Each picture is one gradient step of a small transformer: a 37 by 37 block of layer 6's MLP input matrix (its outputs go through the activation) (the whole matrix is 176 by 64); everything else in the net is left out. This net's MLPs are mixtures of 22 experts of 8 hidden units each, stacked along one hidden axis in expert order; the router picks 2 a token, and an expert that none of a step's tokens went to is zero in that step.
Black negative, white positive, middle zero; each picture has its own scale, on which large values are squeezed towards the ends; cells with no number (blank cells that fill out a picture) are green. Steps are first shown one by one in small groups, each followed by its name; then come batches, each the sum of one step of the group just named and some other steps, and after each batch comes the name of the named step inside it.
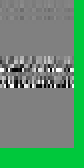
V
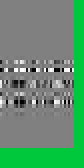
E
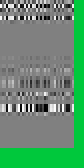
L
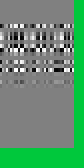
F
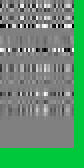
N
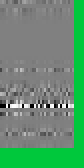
E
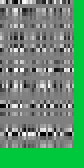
F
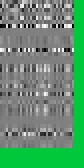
N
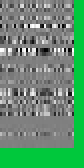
N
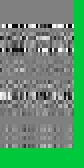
F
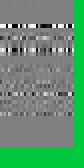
V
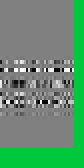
E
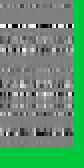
V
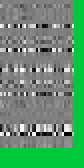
E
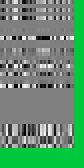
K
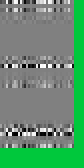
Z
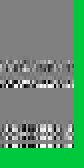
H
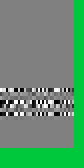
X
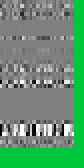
K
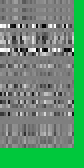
K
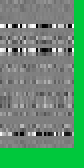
Z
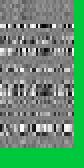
K
